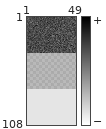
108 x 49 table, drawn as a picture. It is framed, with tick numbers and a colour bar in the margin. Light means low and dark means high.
It is made of 3 by 1 panels. Panel 1,1: high, fine-grained. Panel 2,1: low, checkered, faint in contrast. Panel 3,1: very low, flat.
